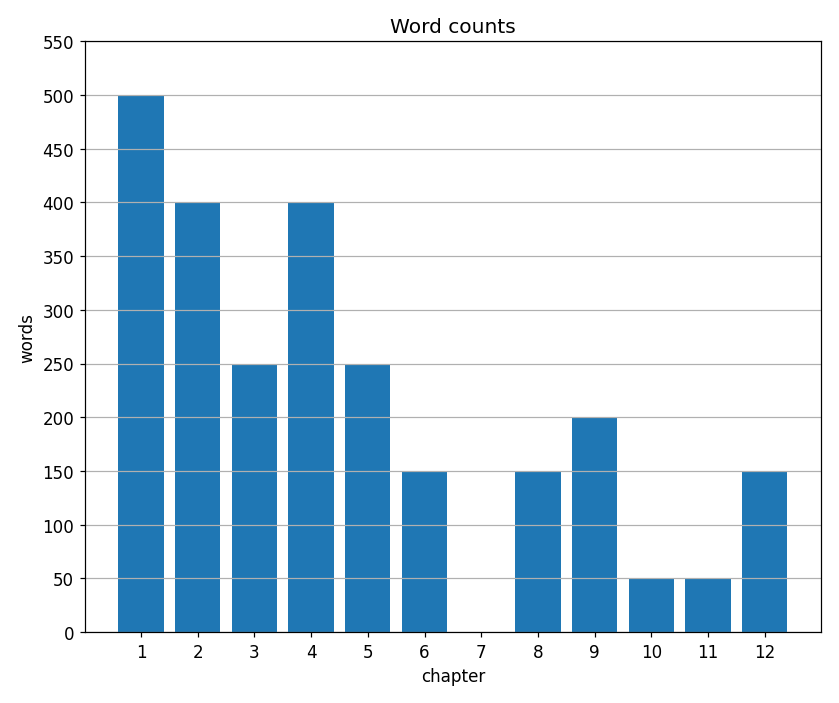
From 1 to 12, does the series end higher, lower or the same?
lower
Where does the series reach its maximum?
1
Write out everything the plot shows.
Title: Word counts
x-axis: chapter, ticks 1 2 3 4 5 6 7 8 9 10 11 12
y-axis: words, ticks 0 50 100 150 200 250 300 350 400 450 500 550
Values:
500 400 250 400 250 150 0 150 200 50 50 150
